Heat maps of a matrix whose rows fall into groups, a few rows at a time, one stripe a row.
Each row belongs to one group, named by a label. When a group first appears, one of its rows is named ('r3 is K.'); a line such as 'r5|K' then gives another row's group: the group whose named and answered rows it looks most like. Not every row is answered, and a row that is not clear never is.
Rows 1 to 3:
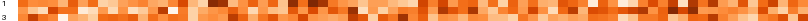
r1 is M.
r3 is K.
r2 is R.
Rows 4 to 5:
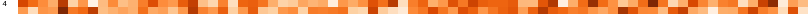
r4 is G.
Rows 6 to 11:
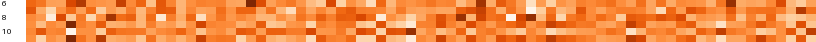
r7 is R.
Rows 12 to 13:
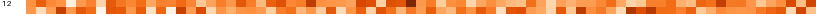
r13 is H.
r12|K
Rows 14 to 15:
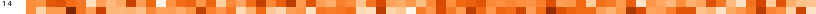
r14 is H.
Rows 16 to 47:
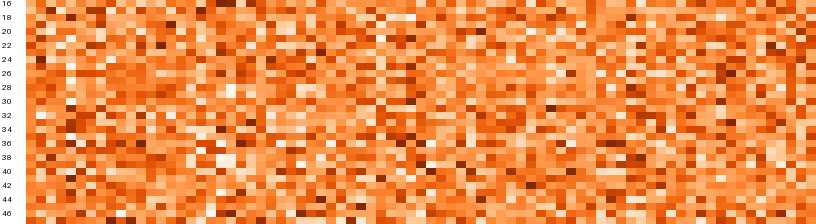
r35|K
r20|R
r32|H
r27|K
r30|K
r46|M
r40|M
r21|K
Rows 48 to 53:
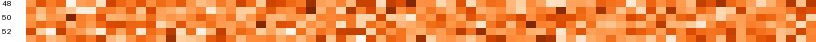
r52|R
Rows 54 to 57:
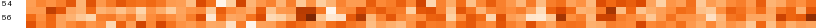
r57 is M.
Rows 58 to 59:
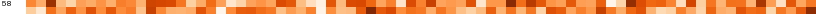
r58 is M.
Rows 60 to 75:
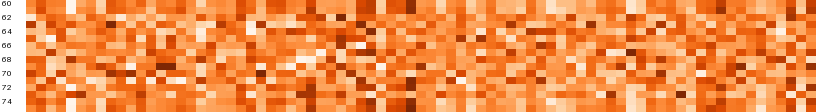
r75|K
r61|K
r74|K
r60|K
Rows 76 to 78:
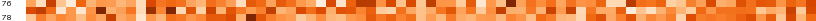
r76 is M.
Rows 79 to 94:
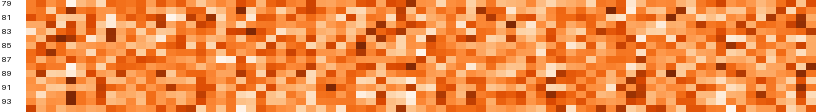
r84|H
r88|K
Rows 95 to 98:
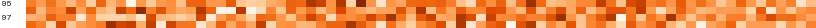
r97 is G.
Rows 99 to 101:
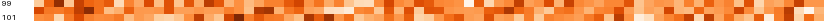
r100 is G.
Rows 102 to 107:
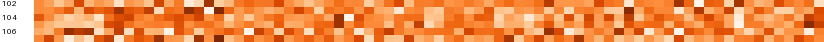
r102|G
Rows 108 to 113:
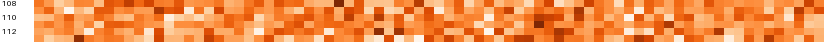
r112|G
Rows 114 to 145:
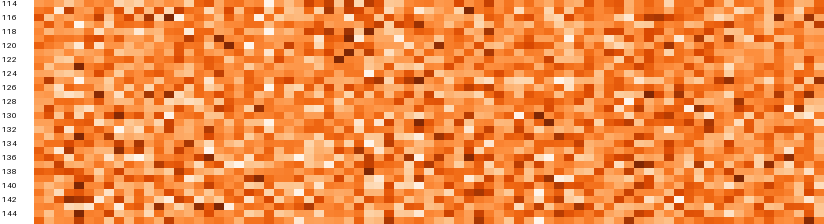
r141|R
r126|R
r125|K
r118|R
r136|G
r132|R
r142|H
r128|G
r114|R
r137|M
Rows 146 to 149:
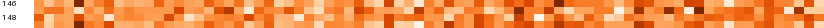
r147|M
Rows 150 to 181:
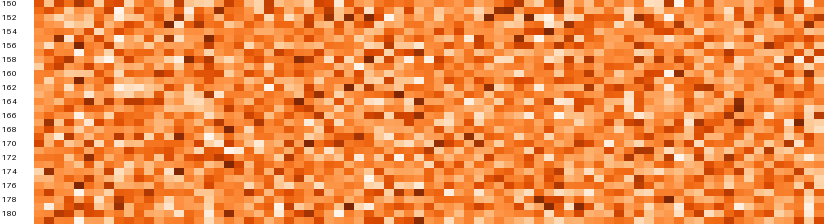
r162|R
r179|H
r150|H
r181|K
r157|K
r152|R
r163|G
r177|K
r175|H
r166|K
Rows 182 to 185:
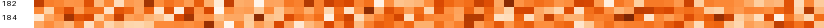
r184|H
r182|M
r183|H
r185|G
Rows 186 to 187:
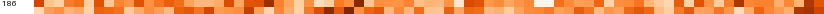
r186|R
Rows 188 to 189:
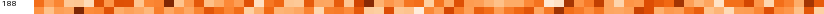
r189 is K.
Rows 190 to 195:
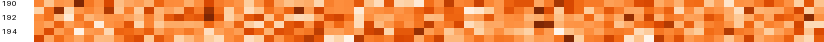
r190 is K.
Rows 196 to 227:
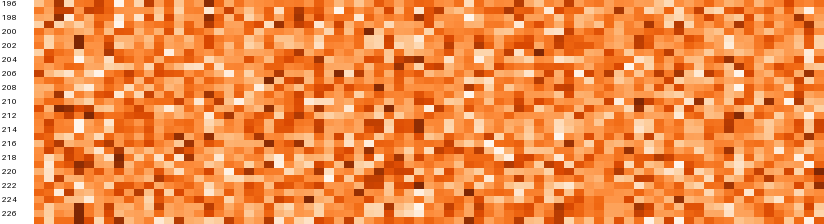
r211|H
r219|H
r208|G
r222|K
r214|K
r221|M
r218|H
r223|R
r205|G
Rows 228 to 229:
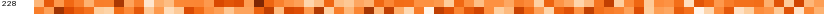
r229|H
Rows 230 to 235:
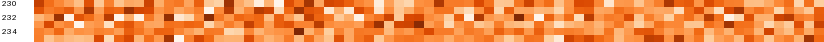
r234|M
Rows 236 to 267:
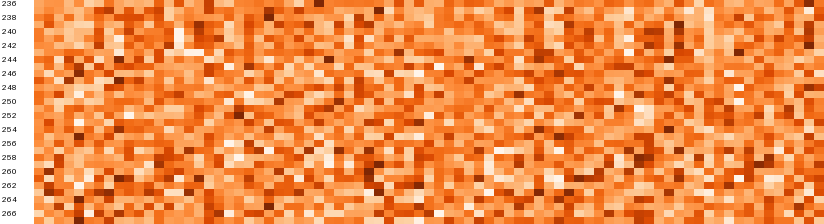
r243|G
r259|M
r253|K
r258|M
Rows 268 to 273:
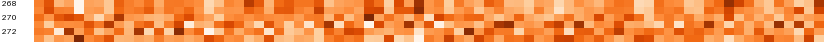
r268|K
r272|R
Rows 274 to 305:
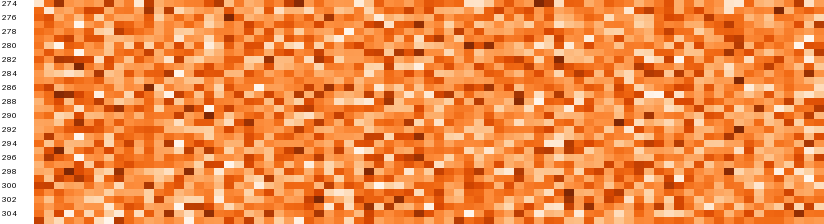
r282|H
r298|H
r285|G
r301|G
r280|R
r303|H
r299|H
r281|K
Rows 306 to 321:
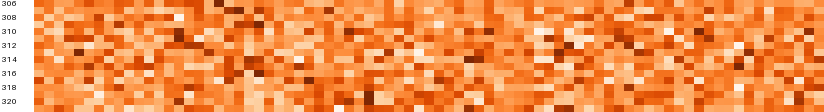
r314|R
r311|H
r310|R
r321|G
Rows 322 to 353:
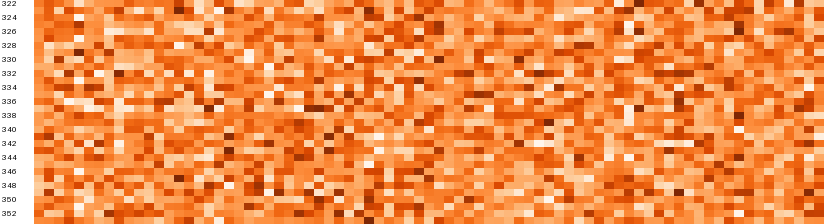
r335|R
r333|K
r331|R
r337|G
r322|M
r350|G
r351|K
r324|K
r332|R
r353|H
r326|G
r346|K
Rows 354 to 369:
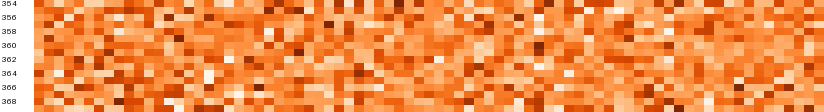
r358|R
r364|R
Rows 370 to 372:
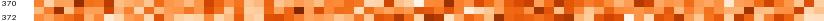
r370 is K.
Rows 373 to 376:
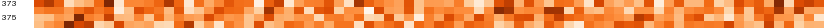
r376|H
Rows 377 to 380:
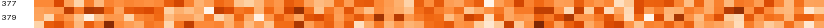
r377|M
